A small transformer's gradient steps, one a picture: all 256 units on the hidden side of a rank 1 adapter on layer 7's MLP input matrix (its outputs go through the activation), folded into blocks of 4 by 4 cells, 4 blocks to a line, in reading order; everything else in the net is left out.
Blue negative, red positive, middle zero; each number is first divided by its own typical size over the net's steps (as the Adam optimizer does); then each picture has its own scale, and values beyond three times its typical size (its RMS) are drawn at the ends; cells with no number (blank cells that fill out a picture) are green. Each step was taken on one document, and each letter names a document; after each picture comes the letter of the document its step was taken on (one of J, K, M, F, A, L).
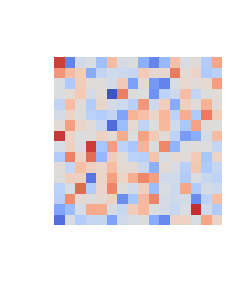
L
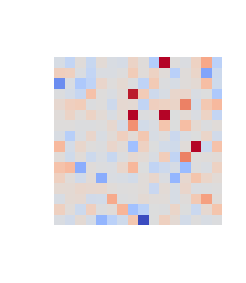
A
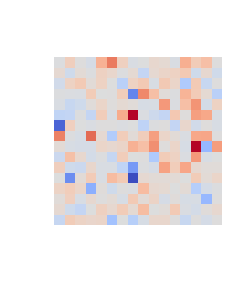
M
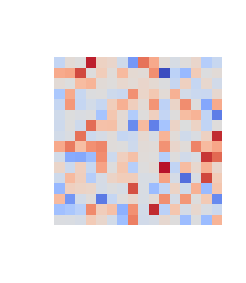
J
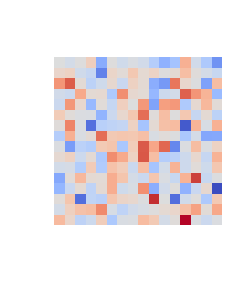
L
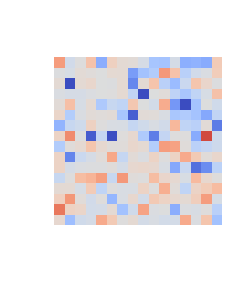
M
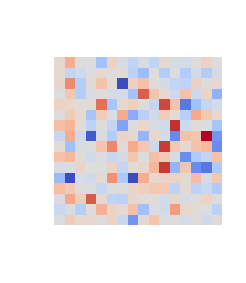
M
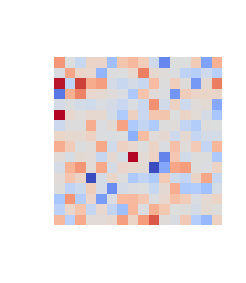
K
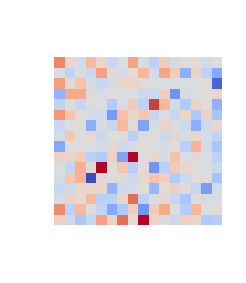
K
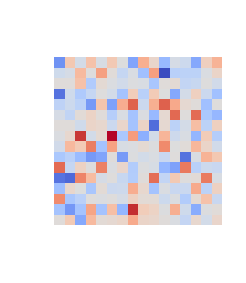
J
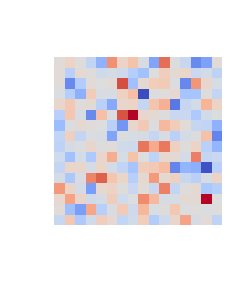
M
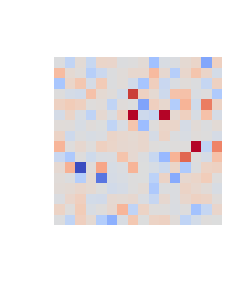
A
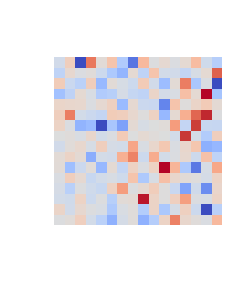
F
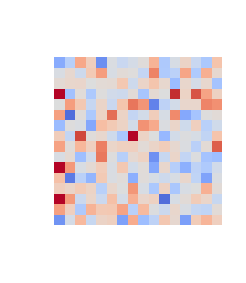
J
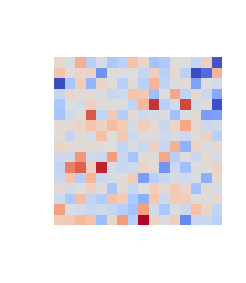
K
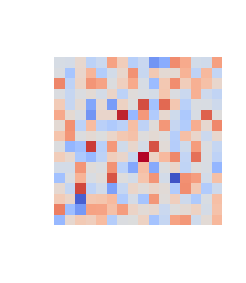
L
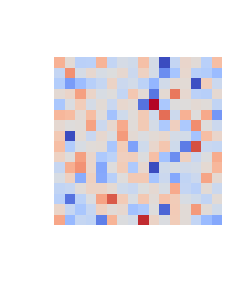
K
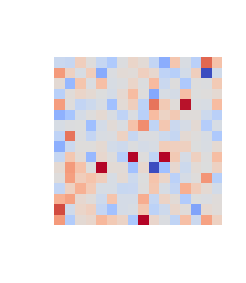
K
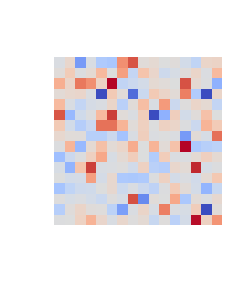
F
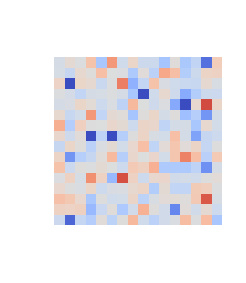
M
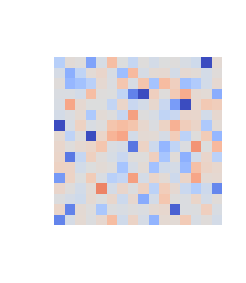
M
